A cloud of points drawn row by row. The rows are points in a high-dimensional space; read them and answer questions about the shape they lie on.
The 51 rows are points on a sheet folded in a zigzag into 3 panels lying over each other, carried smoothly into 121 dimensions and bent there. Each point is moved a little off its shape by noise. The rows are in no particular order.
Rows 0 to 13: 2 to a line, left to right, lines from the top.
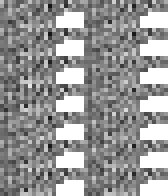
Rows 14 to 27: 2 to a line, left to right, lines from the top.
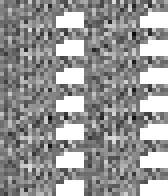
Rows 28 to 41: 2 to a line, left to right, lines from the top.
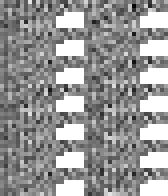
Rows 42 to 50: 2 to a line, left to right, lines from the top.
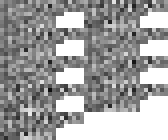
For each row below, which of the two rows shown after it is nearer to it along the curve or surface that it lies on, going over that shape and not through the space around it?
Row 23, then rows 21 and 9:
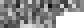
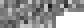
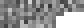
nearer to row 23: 21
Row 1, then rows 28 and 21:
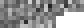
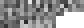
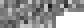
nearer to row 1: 28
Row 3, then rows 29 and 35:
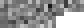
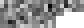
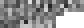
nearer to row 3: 35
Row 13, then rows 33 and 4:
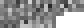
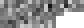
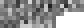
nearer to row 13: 4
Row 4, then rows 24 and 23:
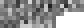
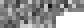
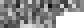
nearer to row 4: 23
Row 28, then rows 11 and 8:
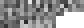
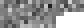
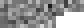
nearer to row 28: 8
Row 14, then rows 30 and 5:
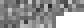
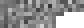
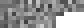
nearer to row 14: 30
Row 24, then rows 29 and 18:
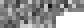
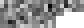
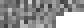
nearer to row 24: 29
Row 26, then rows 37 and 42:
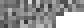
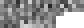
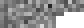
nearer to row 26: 42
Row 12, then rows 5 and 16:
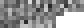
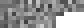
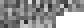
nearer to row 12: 16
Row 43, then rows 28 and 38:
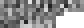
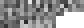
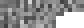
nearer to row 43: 28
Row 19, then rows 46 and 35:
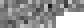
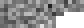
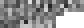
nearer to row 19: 46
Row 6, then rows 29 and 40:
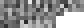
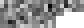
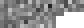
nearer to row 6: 40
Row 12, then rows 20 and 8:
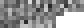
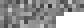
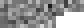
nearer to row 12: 8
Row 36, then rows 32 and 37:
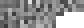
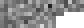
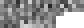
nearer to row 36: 32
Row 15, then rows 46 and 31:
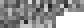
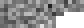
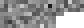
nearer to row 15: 46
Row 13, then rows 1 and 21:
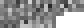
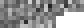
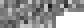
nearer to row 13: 21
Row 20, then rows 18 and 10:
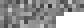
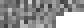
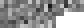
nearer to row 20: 18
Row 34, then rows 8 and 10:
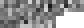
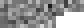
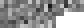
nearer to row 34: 10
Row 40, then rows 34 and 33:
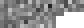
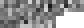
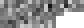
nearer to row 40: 33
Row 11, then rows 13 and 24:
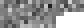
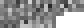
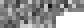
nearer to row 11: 24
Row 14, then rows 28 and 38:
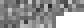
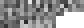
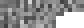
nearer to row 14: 38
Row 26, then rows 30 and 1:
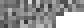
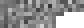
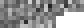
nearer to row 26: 1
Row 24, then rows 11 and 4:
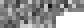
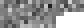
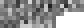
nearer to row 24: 11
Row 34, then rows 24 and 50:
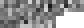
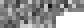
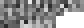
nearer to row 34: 50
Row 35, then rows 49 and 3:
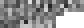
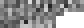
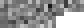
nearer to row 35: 49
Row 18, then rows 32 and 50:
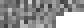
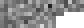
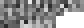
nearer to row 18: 32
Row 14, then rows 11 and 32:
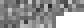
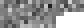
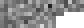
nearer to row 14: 32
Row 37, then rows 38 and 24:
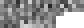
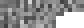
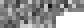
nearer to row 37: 24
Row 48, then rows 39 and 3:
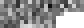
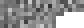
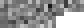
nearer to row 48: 39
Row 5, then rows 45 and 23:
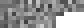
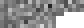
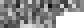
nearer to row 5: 45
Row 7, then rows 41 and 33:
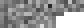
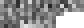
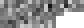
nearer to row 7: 33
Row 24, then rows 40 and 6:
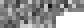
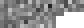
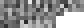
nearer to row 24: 40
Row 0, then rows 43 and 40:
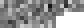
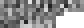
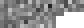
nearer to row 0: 40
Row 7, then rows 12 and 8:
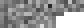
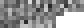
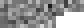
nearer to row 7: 8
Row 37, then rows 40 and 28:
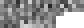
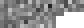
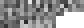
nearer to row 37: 40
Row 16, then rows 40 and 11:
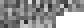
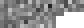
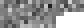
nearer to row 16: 40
